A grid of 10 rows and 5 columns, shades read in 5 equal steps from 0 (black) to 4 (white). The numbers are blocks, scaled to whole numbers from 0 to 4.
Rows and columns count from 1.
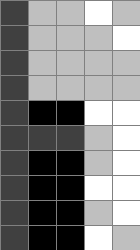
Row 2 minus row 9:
0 3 3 0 0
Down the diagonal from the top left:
1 3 3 3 4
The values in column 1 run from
1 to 1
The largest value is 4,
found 10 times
